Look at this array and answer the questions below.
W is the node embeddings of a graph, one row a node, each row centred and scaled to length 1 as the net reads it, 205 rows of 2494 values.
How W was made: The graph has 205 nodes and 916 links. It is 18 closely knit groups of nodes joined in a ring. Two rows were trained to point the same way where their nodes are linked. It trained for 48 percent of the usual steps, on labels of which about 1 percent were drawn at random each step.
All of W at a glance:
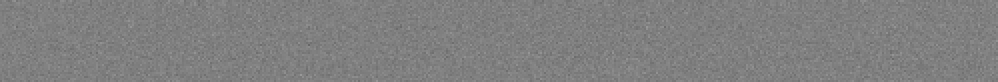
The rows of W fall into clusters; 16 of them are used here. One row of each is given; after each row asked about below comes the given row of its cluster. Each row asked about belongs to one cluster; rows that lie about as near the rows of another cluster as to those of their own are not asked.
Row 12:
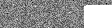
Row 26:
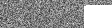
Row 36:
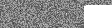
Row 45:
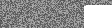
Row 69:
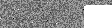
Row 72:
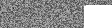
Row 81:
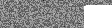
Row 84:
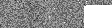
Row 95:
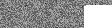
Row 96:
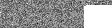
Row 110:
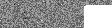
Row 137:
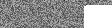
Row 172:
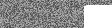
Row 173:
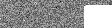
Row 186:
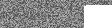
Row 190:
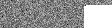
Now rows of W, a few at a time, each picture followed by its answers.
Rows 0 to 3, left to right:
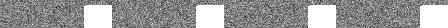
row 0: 173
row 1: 36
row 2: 173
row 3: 95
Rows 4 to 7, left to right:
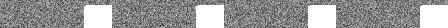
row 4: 110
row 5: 81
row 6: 137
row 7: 95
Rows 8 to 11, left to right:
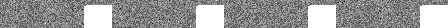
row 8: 84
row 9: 110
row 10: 172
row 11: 84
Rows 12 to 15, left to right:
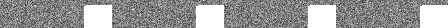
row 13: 110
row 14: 110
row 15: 186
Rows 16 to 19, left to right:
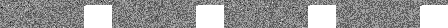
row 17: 36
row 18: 95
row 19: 172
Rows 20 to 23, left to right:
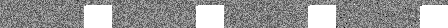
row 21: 96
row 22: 69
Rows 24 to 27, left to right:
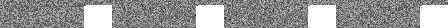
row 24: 81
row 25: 137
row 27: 173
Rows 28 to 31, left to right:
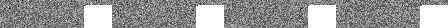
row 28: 172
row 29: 190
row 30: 26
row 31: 81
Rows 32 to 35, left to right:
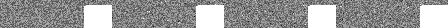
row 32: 72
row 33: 81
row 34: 12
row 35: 26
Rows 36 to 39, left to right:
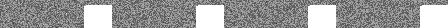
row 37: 186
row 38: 173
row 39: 172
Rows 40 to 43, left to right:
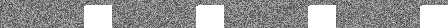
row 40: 36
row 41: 190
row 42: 173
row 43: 45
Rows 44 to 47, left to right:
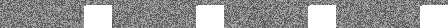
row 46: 26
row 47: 12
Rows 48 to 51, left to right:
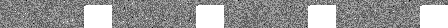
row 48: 95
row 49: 137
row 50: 84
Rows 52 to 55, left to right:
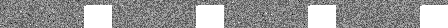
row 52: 84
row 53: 72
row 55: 26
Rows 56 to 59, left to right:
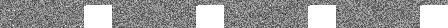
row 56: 190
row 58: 173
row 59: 36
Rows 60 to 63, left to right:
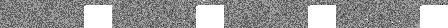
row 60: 95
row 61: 26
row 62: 84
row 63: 69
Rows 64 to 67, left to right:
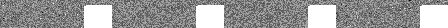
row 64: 45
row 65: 173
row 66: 69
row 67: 173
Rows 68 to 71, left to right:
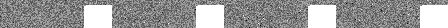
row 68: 72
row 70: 69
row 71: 12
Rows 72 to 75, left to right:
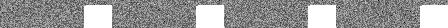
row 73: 110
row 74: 110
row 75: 36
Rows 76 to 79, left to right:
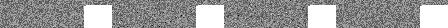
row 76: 96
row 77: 95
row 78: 186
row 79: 26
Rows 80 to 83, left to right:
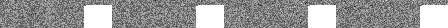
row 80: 84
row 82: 12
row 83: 172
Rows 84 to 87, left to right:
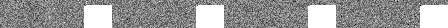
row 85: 190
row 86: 81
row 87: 72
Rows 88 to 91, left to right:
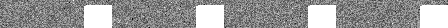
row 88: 173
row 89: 172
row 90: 45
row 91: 69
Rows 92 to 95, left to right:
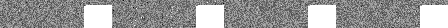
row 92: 26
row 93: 172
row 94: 36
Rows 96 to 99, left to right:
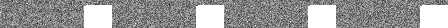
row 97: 172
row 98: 110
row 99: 186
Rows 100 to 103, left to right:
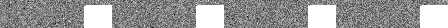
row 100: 190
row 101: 26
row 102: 95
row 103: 12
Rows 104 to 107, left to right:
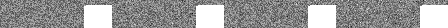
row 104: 45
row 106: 137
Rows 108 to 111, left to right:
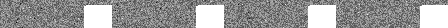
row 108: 137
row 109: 72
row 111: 81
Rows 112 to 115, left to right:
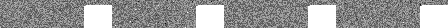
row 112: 173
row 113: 69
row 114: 81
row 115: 26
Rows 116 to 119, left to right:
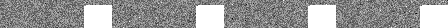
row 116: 95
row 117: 137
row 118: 12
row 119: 190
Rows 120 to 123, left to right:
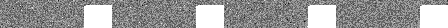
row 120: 95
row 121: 12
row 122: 69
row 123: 69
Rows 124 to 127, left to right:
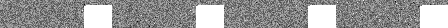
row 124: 26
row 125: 110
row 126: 12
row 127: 190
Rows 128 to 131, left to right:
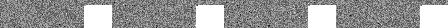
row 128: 36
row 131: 110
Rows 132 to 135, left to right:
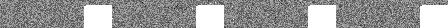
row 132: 110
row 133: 173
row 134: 110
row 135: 26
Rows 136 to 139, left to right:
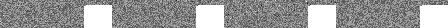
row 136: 173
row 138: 84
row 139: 96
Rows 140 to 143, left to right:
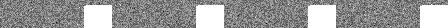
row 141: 12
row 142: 110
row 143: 45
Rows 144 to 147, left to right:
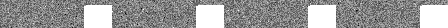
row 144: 45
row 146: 190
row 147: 36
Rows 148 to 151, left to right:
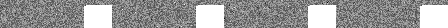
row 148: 190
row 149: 36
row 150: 173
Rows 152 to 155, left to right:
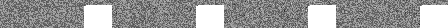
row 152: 81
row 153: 84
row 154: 26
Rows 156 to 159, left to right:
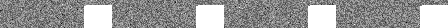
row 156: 26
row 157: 12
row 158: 84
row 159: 81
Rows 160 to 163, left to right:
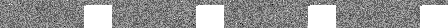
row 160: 36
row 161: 12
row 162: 81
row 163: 186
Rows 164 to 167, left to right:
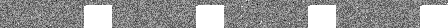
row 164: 72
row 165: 12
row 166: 172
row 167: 172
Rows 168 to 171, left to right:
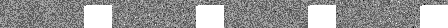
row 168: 84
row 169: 96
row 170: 36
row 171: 190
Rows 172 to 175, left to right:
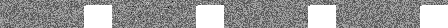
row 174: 186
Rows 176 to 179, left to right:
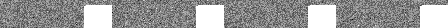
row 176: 110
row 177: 96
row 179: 172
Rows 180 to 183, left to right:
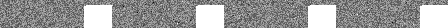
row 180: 190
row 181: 12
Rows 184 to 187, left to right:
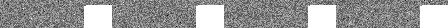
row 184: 81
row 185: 36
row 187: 96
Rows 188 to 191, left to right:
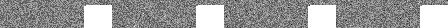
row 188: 186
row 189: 95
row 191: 45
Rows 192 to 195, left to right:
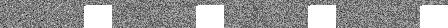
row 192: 26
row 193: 81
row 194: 84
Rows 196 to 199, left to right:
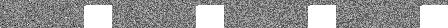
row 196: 173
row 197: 110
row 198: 72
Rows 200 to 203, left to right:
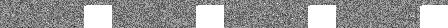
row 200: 137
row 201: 95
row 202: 45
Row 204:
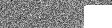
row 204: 69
